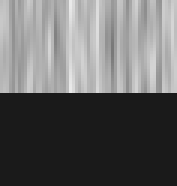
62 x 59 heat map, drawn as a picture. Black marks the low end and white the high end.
It is made of 2 by 1 panels. Panel 1,1: high, streaked downward. Panel 2,1: very low, flat.
